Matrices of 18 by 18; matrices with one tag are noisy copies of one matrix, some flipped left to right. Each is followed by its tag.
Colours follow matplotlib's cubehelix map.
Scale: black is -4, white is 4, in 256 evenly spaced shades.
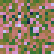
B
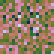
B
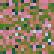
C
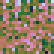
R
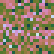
C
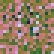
B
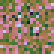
B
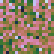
R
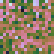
R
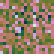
B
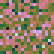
C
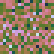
C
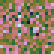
B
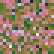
C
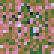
B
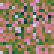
B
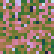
R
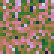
R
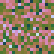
C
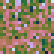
R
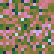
C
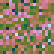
C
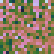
R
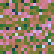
C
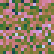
C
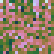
R
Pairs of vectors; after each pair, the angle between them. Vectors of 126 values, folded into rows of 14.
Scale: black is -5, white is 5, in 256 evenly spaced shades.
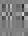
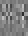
nearly opposite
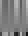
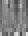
nearly opposite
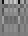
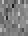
partly opposed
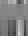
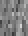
partly aligned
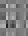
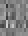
nearly opposite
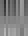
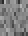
orthogonal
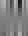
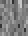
partly opposed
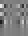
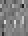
partly aligned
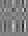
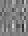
nearly parallel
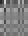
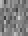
partly opposed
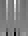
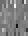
partly aligned
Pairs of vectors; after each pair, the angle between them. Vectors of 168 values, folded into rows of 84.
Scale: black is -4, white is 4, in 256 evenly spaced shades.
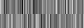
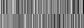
orthogonal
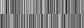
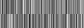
partly aligned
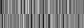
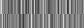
nearly opposite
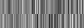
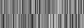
nearly opposite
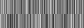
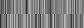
nearly opposite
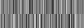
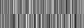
nearly opposite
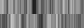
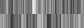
nearly opposite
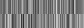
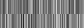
nearly parallel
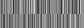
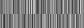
nearly parallel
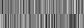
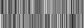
partly aligned
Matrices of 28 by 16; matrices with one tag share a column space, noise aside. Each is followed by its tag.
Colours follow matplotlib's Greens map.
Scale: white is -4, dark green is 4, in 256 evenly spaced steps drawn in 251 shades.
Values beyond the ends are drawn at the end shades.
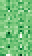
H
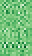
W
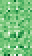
H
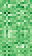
W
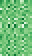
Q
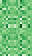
Q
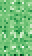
H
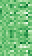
W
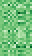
W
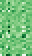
H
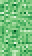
W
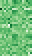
Q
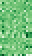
H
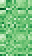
Q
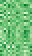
W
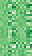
W
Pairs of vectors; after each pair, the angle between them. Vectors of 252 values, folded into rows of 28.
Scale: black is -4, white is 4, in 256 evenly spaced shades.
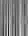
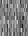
partly opposed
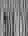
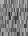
orthogonal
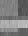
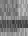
nearly opposite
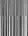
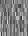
partly aligned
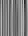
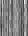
nearly opposite
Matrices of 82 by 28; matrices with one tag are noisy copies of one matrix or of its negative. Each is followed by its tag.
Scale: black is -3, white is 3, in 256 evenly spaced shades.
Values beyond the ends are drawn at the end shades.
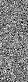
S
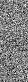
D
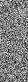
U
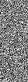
S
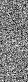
D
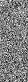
U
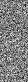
D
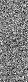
D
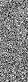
U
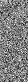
U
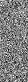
U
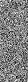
U
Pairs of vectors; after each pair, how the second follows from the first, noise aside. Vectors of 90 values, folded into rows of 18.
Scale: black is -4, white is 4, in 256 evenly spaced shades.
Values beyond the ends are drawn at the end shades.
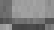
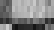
scaled up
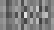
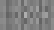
shrunk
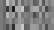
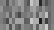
reversed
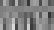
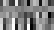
scaled up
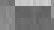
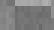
shrunk
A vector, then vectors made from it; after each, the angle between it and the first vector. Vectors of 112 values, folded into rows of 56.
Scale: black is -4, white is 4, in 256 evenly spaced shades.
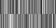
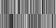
nearly opposite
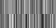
partly aligned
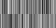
partly opposed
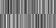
orthogonal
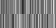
orthogonal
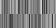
nearly opposite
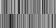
nearly opposite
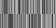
nearly opposite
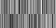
nearly opposite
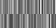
partly opposed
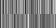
orthogonal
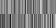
partly opposed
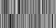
nearly opposite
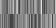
nearly opposite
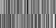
partly opposed
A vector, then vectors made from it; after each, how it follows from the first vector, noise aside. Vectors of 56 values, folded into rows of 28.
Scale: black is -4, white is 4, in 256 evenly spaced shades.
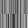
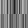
reversed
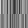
reversed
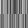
reversed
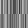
reversed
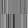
partly zeroed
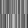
negated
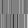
partly zeroed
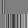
partly zeroed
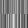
negated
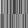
reversed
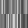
negated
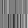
partly zeroed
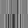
partly zeroed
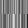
negated
